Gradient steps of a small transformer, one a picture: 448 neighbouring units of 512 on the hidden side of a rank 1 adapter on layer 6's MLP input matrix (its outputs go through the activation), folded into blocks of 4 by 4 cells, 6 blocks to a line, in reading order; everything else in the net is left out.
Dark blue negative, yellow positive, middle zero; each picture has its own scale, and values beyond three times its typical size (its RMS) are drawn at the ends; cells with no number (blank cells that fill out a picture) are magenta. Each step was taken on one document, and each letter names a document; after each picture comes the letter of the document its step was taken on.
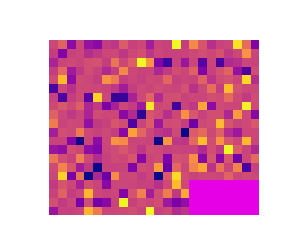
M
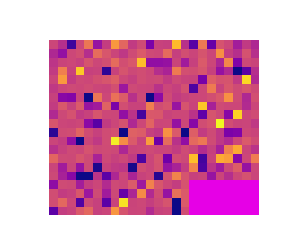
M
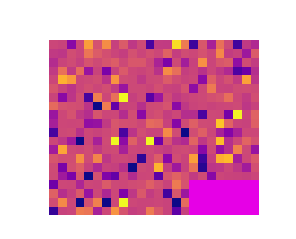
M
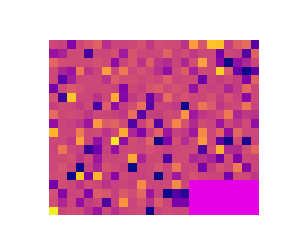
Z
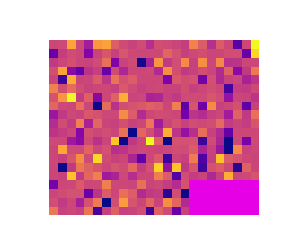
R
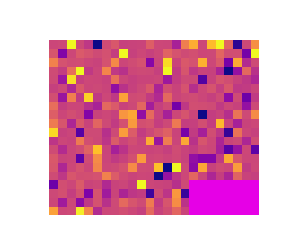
Z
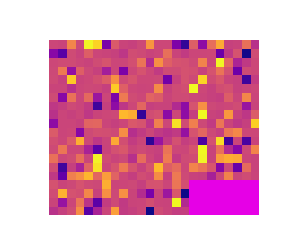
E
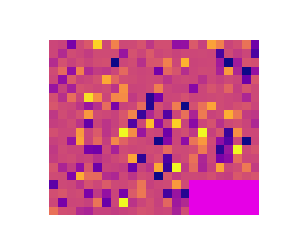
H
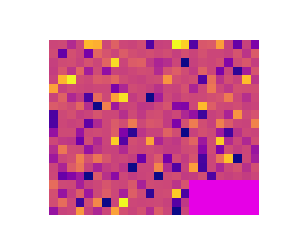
M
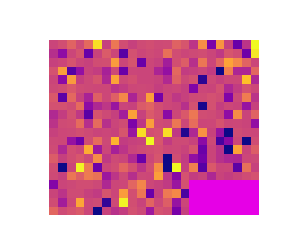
R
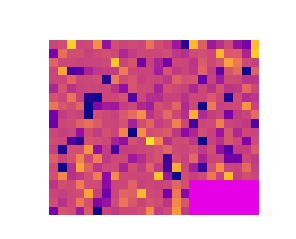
R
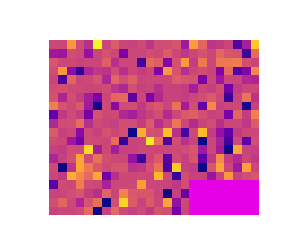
R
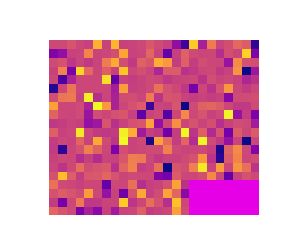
H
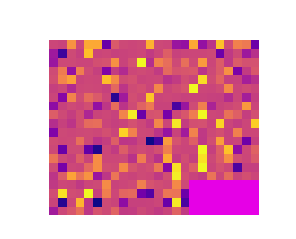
E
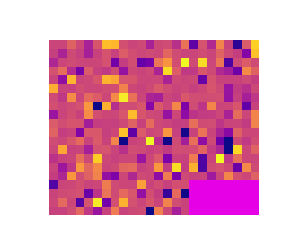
H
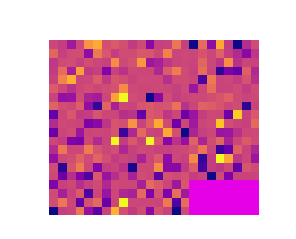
M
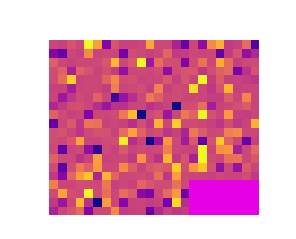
E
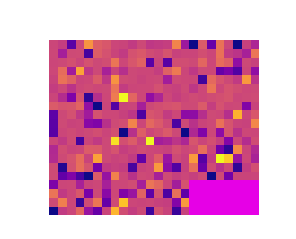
M
